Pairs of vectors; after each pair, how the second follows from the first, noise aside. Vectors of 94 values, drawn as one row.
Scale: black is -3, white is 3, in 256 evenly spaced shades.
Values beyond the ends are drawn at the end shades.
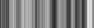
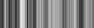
wrapped around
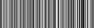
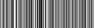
wrapped around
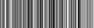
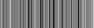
partly zeroed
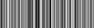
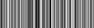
copied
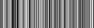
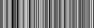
copied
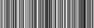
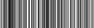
reversed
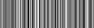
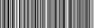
wrapped around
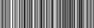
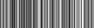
reversed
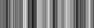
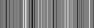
partly zeroed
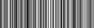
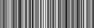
reversed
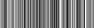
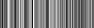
wrapped around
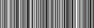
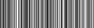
reversed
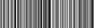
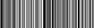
reversed
